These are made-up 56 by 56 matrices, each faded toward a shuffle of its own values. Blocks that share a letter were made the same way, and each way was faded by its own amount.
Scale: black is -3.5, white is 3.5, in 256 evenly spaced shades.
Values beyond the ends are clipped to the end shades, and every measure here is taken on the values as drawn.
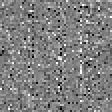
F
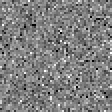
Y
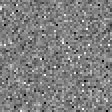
Y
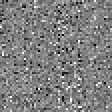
F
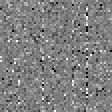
F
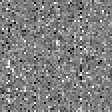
F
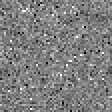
Y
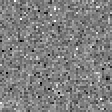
Y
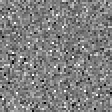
Y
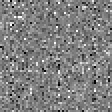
F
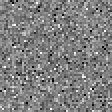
Y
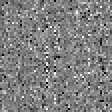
F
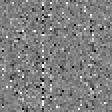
F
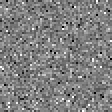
Y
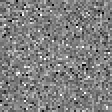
Y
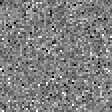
Y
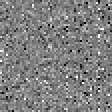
F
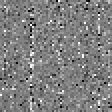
F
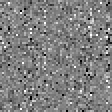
F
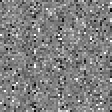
F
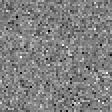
Y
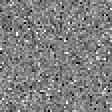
Y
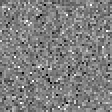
Y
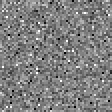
Y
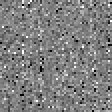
F
